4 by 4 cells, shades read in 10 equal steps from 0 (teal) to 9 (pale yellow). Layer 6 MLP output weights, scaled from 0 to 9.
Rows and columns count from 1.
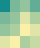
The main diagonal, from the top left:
0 5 9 7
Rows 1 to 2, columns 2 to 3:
4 5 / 5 8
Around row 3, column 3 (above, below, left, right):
8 6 6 8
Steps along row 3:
up up down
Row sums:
12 23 28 30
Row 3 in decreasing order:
9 8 6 5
